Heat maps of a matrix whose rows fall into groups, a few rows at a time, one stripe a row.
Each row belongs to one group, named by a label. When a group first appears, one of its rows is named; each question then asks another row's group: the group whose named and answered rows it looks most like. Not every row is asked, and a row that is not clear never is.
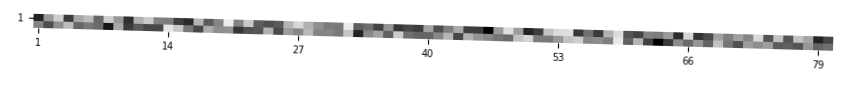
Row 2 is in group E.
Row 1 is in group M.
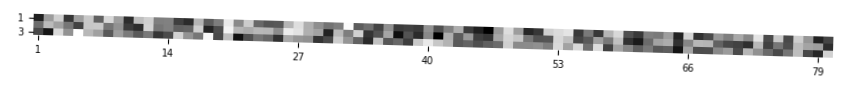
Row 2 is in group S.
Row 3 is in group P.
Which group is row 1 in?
M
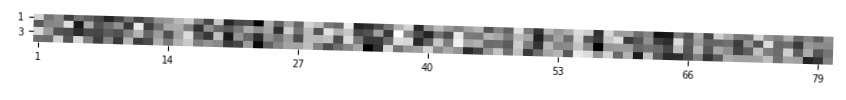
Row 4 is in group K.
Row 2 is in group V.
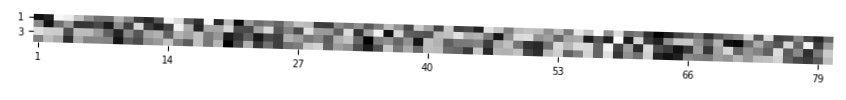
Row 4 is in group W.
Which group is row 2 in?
E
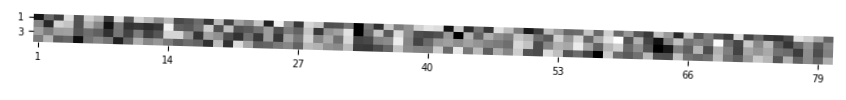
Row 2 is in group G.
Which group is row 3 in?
E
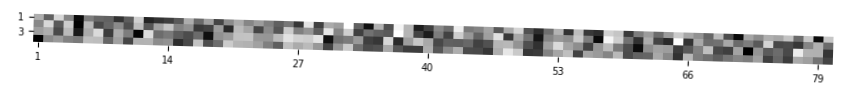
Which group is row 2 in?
V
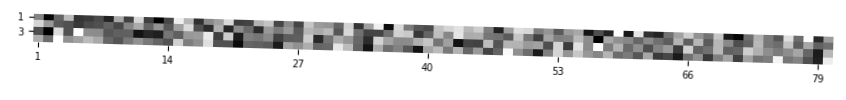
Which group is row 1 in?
E
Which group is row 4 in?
P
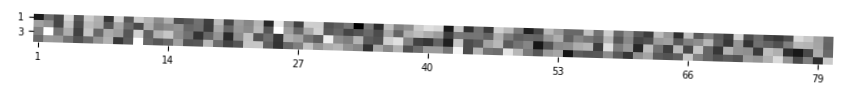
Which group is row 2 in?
S
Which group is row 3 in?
V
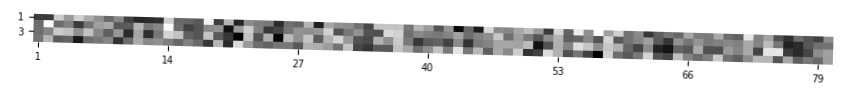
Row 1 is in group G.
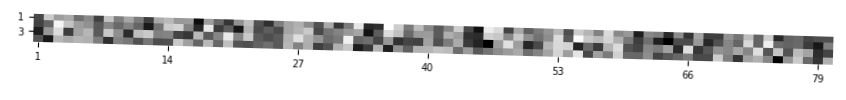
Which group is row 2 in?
K
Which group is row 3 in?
M
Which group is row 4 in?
P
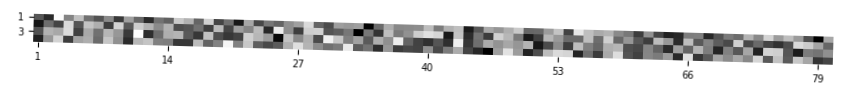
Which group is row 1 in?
K
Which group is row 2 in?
S
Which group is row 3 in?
V
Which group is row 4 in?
M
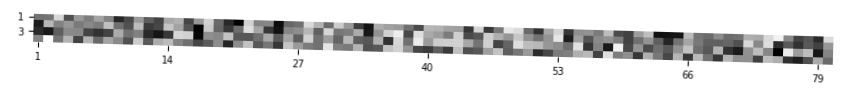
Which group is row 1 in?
W
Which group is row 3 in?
E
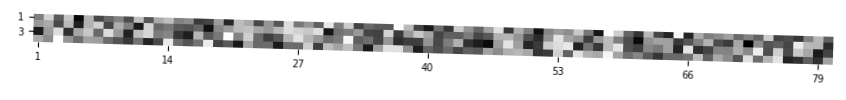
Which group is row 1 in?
V
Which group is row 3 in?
M
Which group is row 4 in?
G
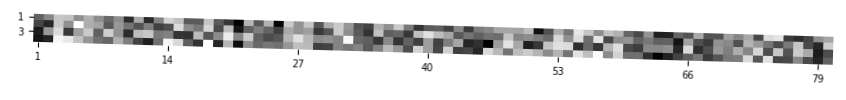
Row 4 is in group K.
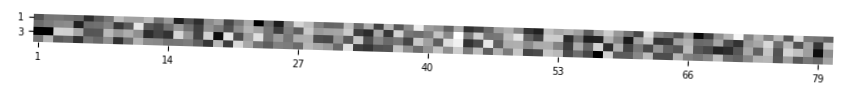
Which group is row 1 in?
M
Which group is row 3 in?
K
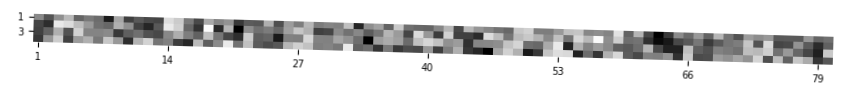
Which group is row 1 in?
E
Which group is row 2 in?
K
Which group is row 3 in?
W
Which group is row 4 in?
M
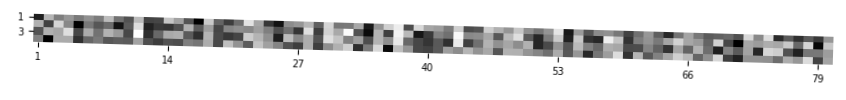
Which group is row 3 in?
V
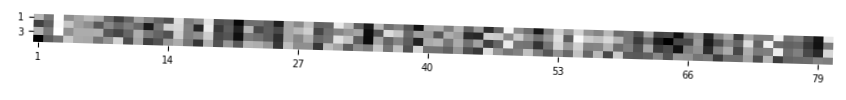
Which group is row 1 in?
P
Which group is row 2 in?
K
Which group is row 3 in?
P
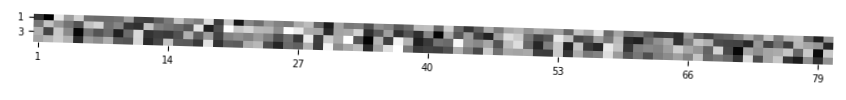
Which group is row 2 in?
S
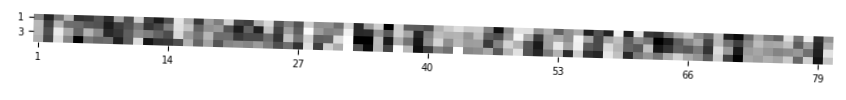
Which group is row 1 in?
E
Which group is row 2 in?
E
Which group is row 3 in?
P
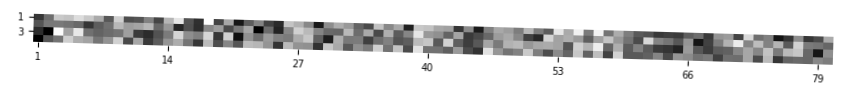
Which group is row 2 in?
M
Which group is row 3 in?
K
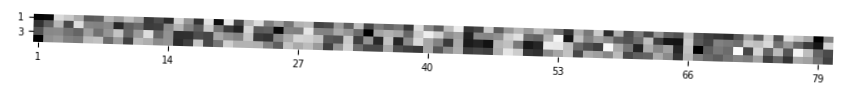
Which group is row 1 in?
K
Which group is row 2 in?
W
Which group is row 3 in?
M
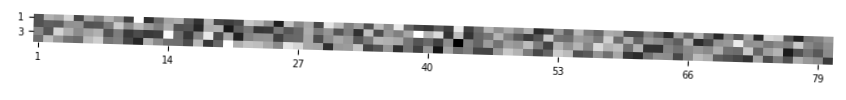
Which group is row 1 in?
V
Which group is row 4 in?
S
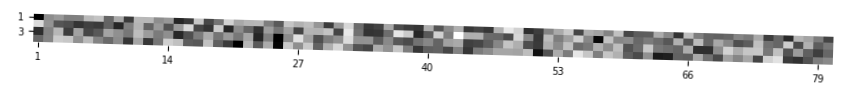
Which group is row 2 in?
E
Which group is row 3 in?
M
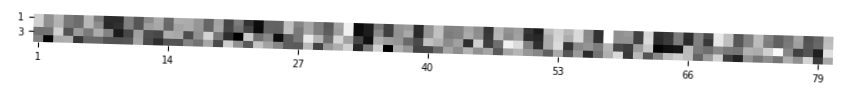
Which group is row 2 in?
P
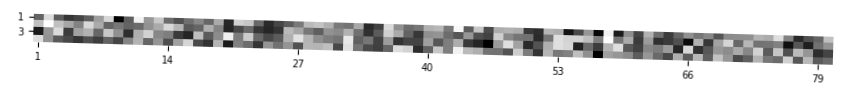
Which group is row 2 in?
P
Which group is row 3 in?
M
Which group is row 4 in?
E
